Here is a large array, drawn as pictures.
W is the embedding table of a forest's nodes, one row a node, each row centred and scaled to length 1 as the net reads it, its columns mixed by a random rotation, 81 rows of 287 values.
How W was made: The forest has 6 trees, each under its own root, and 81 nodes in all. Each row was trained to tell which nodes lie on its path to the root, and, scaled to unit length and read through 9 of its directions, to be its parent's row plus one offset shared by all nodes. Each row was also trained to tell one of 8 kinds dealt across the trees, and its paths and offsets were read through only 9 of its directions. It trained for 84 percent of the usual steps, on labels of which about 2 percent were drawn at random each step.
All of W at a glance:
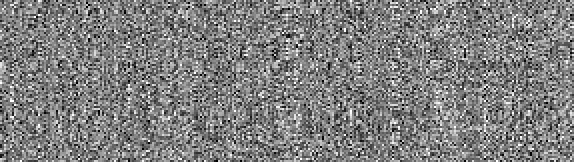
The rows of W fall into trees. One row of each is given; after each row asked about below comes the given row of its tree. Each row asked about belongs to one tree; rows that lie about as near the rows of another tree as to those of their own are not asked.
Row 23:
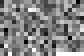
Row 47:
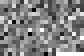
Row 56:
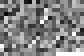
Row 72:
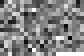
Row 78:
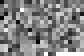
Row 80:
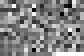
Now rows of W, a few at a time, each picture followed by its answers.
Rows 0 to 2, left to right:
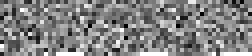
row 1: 56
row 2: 78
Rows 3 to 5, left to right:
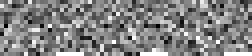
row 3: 56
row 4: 47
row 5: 23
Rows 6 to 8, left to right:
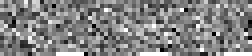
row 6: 23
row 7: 78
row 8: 23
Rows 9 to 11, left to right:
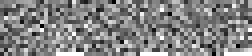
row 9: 56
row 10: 72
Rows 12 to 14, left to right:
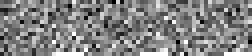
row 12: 56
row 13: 56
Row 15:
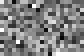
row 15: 80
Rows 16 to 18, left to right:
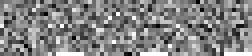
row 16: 72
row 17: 47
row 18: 47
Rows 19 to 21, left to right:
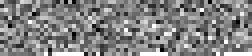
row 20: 78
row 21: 72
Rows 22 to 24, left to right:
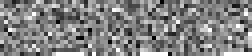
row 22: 80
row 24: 78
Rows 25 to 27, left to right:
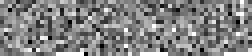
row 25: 80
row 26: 78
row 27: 56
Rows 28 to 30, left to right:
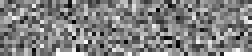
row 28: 80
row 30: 23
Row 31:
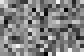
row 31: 47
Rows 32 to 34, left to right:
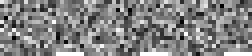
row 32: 47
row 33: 47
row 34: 23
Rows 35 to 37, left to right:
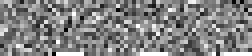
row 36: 80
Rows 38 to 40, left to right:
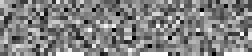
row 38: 47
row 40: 47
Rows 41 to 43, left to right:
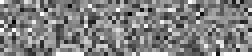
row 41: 47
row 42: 72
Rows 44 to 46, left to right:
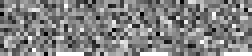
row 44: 23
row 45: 78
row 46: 56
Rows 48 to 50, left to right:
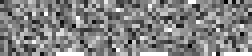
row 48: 56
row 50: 78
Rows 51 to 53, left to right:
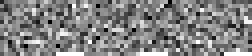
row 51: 56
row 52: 80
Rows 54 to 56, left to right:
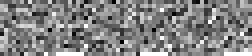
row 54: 78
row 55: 72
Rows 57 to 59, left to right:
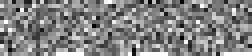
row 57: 80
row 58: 78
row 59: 80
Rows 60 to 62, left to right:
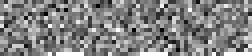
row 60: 72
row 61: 80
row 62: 78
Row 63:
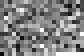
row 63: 78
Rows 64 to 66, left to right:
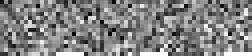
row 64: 78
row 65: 78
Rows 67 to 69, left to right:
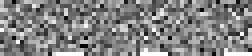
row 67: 80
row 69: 47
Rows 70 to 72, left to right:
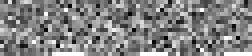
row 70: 56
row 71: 80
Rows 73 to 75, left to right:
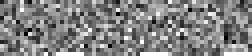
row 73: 78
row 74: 72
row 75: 47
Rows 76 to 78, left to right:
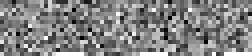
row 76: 78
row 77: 56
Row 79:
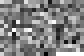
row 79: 47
